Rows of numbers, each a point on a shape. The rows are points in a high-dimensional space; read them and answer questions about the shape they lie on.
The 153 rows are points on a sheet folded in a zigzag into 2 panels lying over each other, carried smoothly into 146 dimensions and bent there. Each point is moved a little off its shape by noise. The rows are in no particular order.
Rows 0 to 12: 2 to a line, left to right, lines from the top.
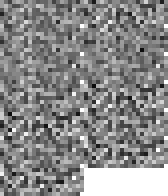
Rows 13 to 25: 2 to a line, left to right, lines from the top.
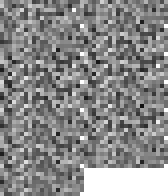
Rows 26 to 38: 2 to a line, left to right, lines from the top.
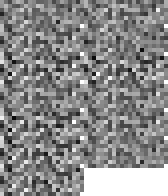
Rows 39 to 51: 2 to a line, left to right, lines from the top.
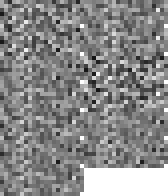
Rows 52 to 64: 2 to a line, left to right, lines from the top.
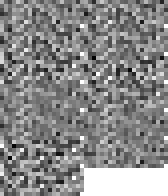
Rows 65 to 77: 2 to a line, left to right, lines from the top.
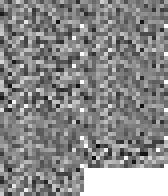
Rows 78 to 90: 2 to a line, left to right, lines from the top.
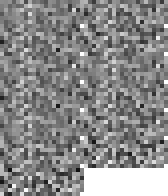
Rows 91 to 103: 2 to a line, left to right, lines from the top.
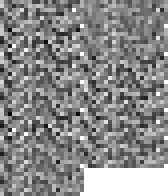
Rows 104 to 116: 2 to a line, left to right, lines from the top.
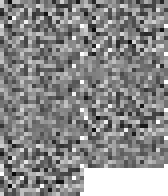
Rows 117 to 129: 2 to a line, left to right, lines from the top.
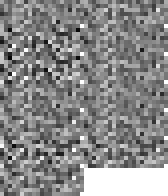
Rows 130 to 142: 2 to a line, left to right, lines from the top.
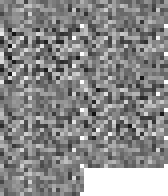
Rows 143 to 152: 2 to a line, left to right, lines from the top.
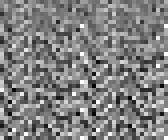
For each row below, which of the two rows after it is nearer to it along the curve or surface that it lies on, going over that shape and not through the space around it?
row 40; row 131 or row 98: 131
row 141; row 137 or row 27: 137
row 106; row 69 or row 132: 132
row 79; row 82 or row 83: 83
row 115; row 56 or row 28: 56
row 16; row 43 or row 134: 134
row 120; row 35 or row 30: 30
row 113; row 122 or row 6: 6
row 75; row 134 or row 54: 134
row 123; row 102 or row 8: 8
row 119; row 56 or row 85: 56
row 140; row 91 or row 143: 143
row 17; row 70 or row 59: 59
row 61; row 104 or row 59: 59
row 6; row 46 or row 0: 46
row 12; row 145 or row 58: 145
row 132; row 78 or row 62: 62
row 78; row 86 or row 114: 86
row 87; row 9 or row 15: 9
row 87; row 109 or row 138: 109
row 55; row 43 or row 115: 43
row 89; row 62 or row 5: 62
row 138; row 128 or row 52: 52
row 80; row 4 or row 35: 4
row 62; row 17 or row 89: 17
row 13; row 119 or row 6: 6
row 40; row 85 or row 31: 31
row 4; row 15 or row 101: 101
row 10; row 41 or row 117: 41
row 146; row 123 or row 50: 123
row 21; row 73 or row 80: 80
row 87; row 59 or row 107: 59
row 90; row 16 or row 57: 57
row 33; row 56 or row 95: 56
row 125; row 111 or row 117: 111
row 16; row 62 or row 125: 62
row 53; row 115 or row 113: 115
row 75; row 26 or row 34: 26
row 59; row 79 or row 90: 90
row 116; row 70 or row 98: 98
